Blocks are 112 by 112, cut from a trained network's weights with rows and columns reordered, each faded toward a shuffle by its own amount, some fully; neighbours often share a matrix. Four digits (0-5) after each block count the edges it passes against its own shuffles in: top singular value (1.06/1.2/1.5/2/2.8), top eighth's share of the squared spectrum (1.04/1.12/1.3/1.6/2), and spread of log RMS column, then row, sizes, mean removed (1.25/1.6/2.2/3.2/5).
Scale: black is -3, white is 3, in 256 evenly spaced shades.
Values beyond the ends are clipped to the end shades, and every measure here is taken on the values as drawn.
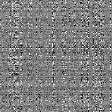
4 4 4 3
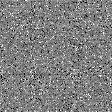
1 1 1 0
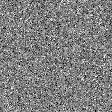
2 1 0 0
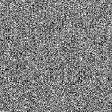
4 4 1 2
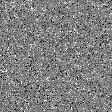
1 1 0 0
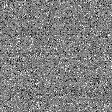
1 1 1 0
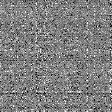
3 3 3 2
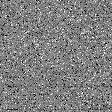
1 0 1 0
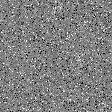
0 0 0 0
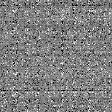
3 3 3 2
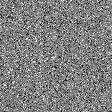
0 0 0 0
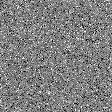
0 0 0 0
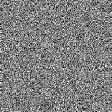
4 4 1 2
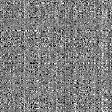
3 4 1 4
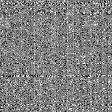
3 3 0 3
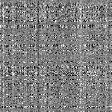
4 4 1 4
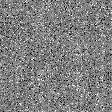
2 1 0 1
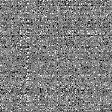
3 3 3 2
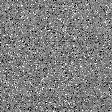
1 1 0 0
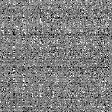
3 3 3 1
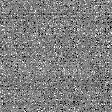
3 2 2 1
